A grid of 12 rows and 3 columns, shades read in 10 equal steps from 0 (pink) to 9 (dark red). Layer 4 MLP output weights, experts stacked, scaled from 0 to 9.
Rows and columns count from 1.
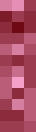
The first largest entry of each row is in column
3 1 2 1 3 2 3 3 2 1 1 1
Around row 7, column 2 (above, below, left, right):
7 0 5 6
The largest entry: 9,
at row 3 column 2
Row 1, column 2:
1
